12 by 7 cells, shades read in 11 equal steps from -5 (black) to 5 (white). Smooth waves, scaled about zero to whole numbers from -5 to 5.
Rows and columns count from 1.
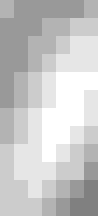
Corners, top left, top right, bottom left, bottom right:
2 2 3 0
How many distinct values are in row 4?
4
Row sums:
9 13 17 19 25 24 28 26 25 22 16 12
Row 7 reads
2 3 4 5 5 5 4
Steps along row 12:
same same down down down same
